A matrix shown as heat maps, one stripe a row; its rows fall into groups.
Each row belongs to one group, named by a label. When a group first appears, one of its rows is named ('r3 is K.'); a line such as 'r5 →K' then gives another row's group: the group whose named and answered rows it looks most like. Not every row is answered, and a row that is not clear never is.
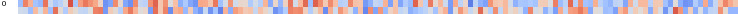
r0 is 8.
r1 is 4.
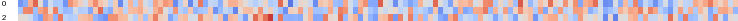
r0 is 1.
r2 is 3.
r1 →4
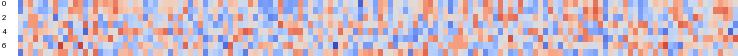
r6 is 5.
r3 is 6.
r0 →1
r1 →1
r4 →4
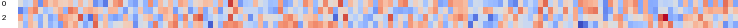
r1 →1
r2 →5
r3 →5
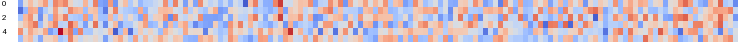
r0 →6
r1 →1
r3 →1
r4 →5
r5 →8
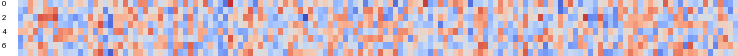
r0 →5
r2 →4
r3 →4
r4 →3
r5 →6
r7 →4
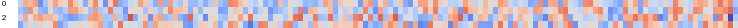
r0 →1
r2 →4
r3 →8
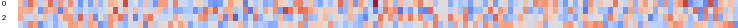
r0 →6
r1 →8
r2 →3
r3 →1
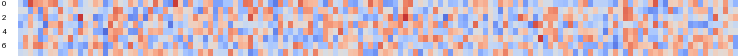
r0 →4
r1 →3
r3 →6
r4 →3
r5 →1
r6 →4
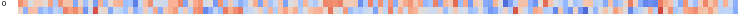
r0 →3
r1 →5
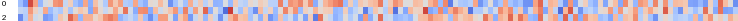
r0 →6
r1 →5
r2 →1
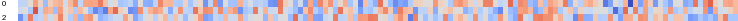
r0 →1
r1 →3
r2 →6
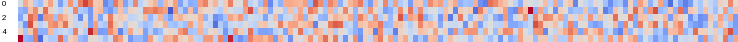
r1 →4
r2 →6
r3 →6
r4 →1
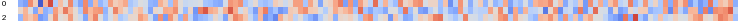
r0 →6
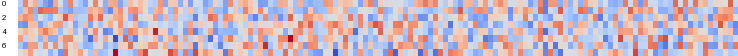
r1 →4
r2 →8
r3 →6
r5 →5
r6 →4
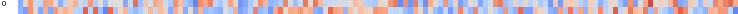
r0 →8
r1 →6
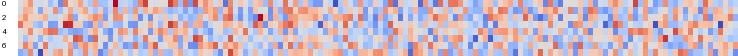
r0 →5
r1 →8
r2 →8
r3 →5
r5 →5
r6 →8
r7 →6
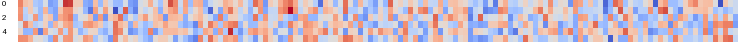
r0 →5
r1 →5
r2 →3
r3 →8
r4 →3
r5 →8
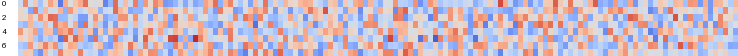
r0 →8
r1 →3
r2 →4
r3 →6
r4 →3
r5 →5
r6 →4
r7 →3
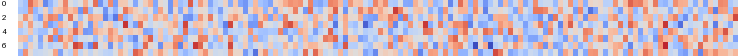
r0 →6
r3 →5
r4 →1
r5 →3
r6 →5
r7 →8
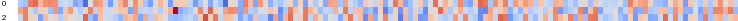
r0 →4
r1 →8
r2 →8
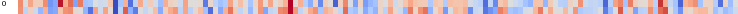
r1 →5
